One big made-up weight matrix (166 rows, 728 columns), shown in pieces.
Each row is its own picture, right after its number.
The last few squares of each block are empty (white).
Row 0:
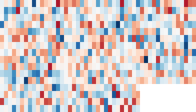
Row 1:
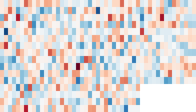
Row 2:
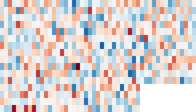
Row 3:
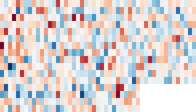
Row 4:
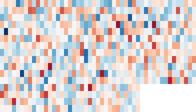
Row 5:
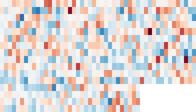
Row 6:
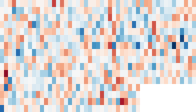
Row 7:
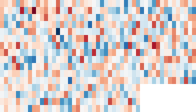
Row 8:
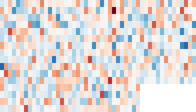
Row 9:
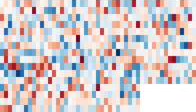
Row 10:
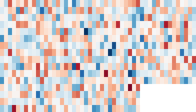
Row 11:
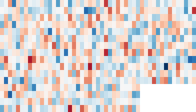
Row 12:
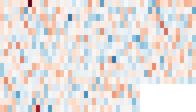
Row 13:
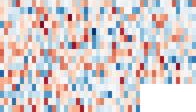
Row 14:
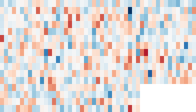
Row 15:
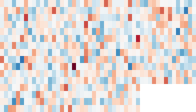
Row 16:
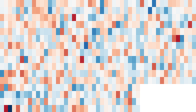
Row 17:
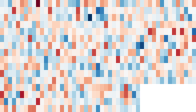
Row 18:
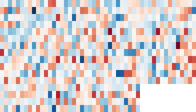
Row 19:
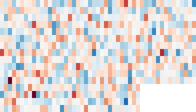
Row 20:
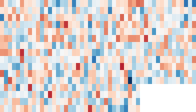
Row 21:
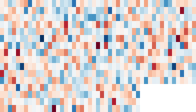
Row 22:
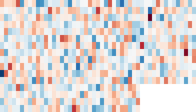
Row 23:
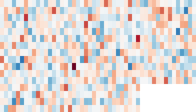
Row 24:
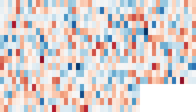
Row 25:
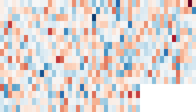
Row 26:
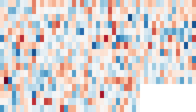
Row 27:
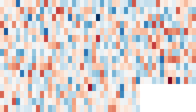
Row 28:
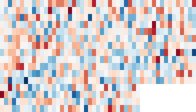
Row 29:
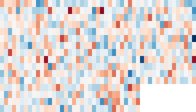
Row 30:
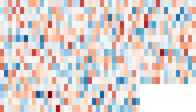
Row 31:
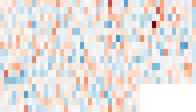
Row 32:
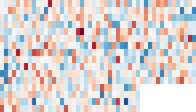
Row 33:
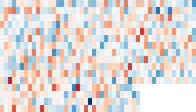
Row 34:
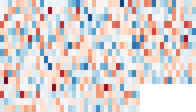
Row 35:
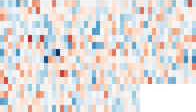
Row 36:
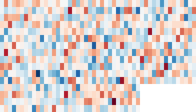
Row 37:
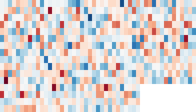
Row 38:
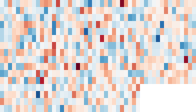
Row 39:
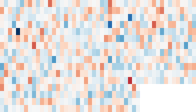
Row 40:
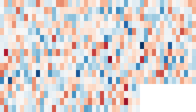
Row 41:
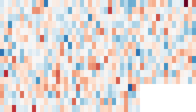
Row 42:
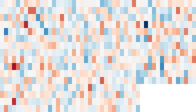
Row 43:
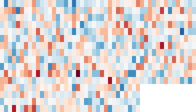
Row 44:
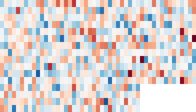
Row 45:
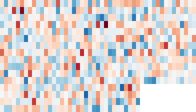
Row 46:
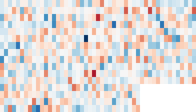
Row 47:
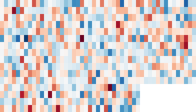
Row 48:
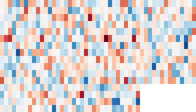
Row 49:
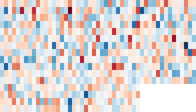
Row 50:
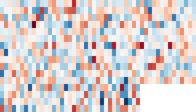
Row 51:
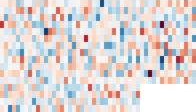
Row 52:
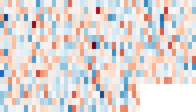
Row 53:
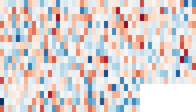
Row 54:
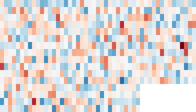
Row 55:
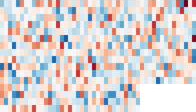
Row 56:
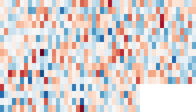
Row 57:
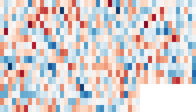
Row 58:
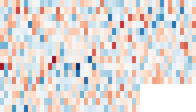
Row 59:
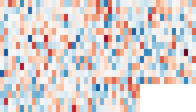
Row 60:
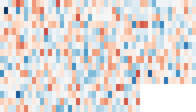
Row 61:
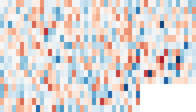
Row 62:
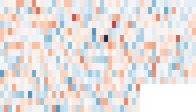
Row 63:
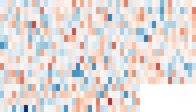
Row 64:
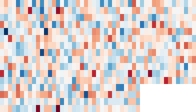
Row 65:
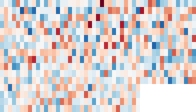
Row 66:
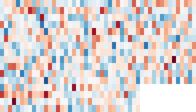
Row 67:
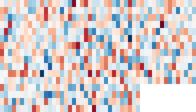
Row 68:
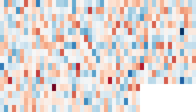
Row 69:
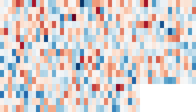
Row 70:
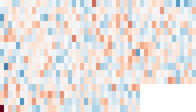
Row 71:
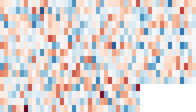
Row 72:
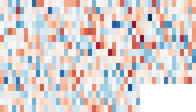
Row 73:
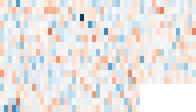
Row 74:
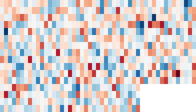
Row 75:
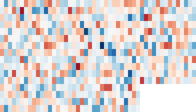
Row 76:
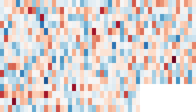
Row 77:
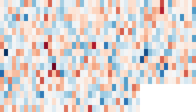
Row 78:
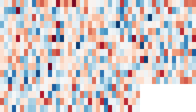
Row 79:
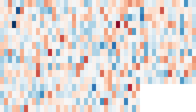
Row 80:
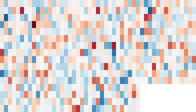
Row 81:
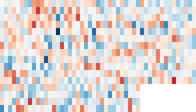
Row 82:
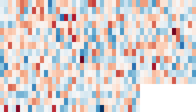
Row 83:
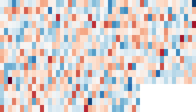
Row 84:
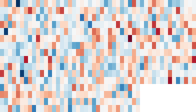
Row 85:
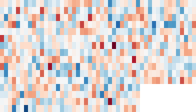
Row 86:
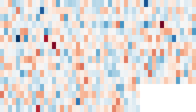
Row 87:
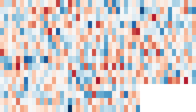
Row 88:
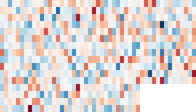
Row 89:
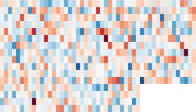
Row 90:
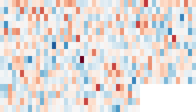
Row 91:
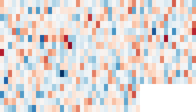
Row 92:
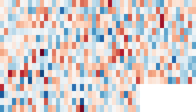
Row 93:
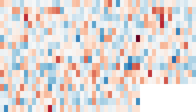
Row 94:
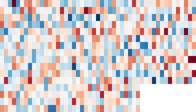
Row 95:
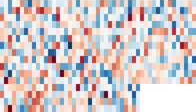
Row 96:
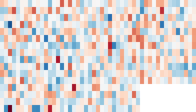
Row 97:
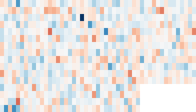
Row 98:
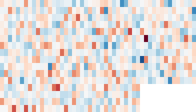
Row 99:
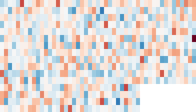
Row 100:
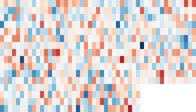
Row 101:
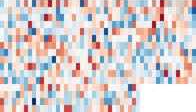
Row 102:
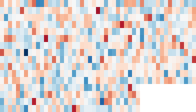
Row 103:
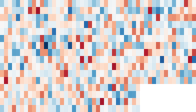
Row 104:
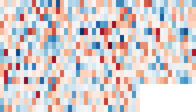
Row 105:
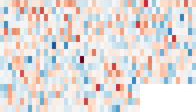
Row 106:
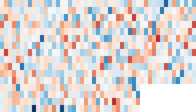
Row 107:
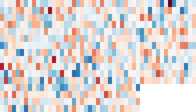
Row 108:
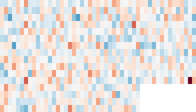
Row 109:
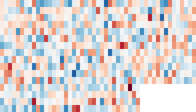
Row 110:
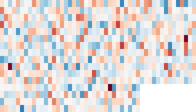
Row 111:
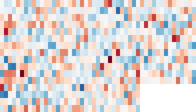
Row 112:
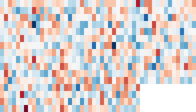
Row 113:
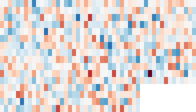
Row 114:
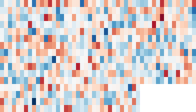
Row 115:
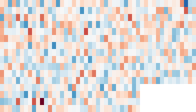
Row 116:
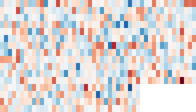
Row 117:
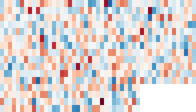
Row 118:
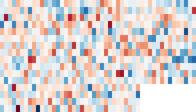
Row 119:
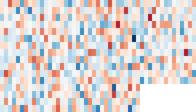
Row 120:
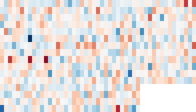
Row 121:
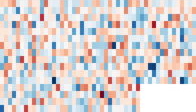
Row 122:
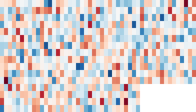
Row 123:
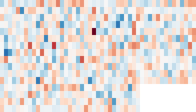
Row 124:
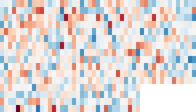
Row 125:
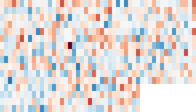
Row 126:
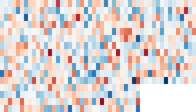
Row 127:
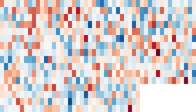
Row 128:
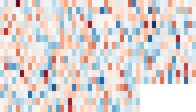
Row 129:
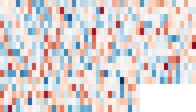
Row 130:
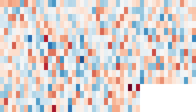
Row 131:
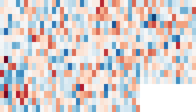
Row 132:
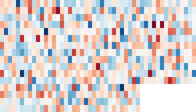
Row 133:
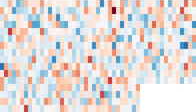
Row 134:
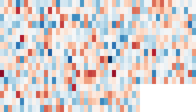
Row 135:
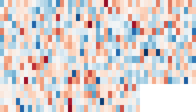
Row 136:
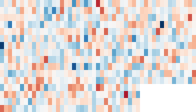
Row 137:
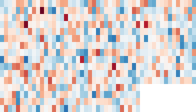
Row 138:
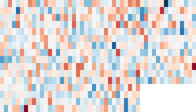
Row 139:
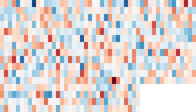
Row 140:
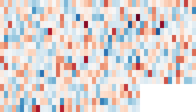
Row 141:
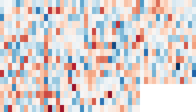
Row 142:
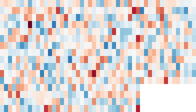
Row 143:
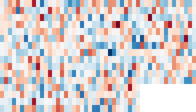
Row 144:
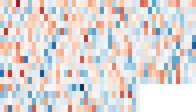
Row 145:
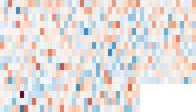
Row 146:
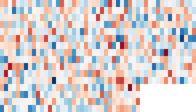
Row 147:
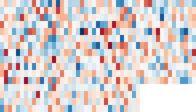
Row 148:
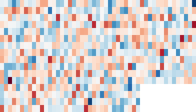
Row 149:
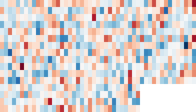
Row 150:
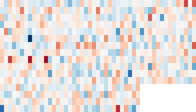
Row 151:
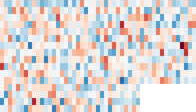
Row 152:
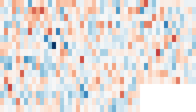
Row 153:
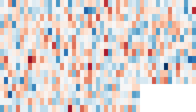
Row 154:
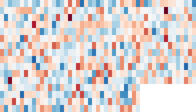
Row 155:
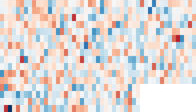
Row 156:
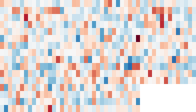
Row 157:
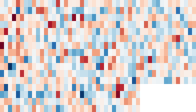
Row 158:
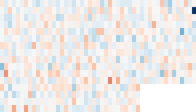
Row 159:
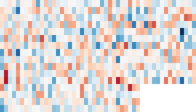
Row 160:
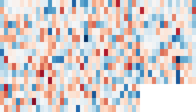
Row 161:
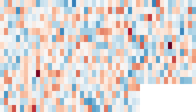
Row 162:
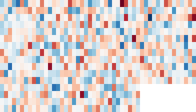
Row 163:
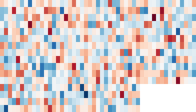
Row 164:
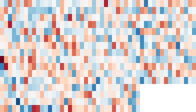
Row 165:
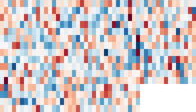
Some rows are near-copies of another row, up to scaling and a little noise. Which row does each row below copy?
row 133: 8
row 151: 54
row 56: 92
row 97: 73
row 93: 156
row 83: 148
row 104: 147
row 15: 23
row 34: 37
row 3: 157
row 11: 153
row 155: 16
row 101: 114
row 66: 76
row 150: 120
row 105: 90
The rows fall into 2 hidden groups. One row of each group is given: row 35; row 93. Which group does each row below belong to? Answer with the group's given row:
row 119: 35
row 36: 35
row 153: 93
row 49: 93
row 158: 35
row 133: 35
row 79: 35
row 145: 35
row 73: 93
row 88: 93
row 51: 93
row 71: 35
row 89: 35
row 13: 93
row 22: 35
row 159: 35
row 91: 35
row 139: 35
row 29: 35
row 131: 93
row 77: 35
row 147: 35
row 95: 35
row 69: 93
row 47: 35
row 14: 93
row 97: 93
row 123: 35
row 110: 35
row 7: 93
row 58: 35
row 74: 93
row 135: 93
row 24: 35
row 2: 35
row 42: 93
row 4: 93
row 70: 93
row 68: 35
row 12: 93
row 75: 35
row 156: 93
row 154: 35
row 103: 35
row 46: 93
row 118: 93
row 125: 35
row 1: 35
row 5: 35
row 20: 35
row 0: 35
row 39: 35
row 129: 93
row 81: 93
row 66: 93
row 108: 93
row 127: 93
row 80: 35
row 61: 93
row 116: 35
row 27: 93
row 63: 35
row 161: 35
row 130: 35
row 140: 93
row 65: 93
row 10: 35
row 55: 35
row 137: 93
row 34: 35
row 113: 93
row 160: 93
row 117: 35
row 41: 35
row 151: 35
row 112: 35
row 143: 35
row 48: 35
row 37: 35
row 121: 35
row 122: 35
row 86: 93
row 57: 93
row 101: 35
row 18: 93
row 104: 35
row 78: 35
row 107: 35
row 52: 35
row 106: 35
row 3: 93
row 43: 35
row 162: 35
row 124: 93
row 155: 93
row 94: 93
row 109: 35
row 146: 35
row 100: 35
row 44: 35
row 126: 93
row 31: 35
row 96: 93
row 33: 35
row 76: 93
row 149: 35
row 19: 35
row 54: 35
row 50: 35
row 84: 93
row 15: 93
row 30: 35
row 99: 35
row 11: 93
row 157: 93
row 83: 35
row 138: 35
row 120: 35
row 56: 93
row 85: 35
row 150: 35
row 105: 93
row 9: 93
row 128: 93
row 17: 35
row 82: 93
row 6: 35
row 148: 35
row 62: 93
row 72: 35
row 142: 93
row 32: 35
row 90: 93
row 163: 93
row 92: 93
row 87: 93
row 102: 35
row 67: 93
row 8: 35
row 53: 35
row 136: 93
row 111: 93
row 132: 93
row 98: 35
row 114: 35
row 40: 35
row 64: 93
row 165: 93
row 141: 93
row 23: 93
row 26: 35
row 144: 93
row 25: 93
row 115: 35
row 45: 35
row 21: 35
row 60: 93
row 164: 93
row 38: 35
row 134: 93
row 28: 35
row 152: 93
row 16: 93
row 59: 35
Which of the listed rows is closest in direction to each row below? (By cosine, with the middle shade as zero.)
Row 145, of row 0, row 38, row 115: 38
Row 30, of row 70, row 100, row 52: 52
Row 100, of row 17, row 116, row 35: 116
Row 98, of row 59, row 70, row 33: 33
